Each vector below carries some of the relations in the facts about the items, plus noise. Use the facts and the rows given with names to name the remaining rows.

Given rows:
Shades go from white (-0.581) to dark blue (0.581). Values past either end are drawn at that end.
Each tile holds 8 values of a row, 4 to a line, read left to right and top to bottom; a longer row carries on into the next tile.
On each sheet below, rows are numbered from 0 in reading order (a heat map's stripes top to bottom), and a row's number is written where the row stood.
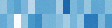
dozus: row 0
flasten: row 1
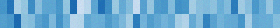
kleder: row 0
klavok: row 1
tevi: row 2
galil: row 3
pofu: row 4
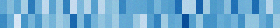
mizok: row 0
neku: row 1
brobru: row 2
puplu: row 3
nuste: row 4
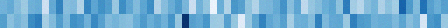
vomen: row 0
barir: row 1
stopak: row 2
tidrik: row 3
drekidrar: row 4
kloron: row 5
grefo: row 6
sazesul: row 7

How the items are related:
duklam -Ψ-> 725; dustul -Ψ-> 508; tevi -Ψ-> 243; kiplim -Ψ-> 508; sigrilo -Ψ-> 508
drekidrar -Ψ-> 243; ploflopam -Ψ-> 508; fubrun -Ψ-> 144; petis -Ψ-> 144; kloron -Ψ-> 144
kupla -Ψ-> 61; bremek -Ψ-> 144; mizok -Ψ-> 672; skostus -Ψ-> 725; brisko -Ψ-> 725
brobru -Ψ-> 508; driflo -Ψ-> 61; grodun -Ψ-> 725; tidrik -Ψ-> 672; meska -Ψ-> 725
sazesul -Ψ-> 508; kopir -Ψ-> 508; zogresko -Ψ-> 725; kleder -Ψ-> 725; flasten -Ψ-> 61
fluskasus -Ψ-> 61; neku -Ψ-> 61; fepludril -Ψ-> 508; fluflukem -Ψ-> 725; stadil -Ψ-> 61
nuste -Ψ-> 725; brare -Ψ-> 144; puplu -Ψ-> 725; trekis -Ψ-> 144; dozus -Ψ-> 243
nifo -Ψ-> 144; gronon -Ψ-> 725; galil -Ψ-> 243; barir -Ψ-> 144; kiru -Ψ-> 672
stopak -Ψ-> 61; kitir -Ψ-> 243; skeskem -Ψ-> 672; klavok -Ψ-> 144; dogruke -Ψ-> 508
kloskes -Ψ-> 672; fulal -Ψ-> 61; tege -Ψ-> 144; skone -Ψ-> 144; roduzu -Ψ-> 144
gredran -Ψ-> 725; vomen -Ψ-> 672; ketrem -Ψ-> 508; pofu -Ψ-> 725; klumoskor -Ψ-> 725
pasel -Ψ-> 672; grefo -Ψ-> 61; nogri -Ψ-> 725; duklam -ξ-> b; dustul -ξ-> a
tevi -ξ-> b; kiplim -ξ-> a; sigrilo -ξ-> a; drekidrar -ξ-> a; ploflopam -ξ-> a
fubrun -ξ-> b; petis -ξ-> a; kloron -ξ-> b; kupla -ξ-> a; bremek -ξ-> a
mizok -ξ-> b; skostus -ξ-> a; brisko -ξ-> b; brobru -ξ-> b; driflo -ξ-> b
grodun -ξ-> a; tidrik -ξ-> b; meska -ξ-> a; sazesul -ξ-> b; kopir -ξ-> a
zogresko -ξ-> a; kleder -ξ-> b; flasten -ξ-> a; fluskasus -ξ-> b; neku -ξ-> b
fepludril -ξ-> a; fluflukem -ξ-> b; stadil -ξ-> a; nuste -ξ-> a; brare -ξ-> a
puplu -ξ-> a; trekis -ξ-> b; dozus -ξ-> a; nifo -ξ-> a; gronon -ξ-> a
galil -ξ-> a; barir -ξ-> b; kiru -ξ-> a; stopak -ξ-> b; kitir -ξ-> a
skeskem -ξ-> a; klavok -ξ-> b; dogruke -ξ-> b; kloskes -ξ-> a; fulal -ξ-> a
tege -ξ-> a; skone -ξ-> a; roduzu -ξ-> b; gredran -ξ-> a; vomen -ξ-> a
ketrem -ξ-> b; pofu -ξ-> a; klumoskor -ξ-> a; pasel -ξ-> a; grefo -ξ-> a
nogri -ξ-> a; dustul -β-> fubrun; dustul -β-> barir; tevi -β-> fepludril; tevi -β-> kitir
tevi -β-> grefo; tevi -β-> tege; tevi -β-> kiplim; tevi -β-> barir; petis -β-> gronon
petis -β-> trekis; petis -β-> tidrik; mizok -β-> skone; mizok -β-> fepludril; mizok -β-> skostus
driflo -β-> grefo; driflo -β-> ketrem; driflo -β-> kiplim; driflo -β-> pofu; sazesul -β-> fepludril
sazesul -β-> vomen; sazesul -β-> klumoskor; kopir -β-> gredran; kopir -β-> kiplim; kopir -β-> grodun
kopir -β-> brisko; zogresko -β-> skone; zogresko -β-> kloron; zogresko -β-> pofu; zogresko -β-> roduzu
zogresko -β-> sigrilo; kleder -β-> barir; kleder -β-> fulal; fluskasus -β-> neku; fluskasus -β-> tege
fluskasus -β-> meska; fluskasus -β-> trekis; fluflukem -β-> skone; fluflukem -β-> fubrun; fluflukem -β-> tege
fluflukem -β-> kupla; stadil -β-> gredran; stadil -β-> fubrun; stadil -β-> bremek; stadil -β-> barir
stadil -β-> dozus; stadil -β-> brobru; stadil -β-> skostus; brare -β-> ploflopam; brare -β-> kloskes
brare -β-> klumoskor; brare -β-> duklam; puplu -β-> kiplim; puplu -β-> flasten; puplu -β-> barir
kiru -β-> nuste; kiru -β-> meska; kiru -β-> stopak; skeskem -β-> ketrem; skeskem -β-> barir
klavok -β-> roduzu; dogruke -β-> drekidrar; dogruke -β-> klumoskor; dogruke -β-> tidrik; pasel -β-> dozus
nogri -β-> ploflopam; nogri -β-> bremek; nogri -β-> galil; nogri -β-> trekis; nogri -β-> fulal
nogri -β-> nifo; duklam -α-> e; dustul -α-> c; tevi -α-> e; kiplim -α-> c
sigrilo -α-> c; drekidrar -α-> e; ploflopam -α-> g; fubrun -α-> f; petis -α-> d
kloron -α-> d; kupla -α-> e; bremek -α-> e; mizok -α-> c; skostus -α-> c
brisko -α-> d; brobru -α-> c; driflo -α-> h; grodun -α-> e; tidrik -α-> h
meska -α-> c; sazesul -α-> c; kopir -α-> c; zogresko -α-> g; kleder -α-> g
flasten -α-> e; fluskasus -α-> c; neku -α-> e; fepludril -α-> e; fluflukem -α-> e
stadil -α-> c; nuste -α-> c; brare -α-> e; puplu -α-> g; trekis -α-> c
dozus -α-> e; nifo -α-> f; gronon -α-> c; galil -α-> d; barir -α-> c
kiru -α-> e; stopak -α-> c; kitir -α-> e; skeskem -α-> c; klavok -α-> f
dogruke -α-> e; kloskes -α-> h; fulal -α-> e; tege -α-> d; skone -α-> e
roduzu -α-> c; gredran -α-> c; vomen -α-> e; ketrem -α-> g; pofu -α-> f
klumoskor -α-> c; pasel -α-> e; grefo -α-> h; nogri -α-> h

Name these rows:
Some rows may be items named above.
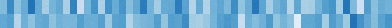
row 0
skostus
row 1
trekis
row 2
skostus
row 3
zogresko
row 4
skostus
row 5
skone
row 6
driflo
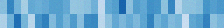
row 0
ketrem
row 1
pasel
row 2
stadil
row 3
fubrun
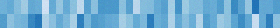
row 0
vomen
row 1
tevi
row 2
kloron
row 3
fepludril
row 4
kopir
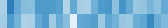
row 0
dogruke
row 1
skone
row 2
kitir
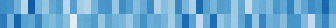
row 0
skeskem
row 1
skone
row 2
stopak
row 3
kiplim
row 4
tege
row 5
dustul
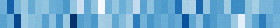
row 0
nogri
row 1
tidrik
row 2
tevi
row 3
puplu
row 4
drekidrar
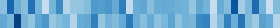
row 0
meska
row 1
fubrun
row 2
fluflukem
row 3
vomen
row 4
klumoskor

